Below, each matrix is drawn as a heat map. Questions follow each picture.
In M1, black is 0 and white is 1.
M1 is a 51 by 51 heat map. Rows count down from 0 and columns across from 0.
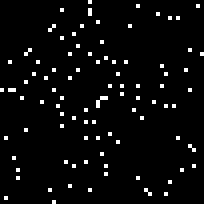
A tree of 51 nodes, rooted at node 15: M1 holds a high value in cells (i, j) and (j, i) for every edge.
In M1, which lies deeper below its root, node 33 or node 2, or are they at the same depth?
node 33
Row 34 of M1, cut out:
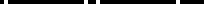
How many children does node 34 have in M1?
3
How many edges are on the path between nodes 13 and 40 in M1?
7
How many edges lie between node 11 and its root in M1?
6
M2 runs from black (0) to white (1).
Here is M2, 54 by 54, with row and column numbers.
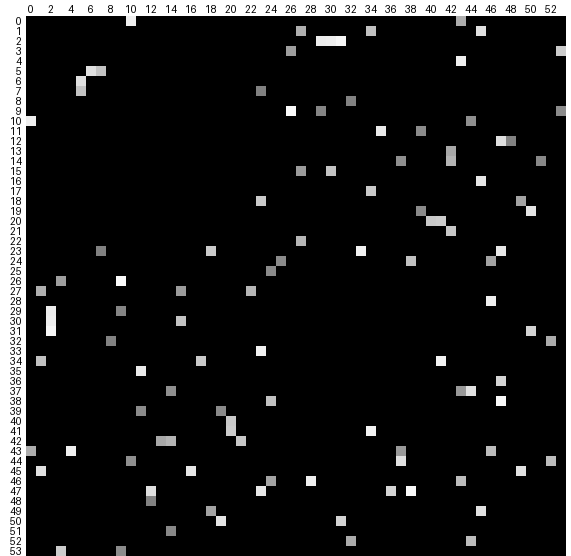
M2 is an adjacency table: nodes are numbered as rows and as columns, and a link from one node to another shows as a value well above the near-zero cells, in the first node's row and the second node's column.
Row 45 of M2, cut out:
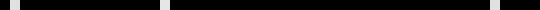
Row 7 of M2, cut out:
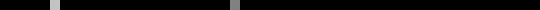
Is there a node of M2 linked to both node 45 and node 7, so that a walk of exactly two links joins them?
no
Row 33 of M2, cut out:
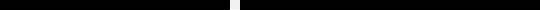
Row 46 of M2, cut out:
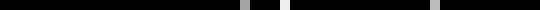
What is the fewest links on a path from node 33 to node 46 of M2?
5
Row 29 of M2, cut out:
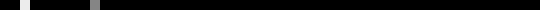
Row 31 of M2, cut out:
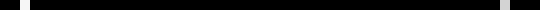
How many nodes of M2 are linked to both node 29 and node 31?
1
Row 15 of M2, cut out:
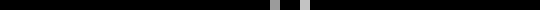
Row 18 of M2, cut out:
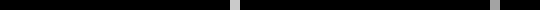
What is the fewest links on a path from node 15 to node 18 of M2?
5
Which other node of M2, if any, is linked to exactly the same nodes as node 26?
node 53
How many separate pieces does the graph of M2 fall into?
1
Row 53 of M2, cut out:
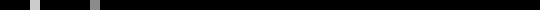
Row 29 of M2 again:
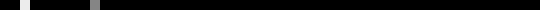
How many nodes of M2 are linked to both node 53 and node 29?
1
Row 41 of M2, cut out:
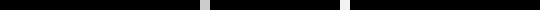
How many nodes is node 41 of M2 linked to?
2
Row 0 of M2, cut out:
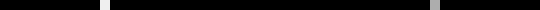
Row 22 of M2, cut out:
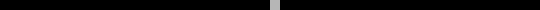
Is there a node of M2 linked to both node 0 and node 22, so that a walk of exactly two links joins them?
no
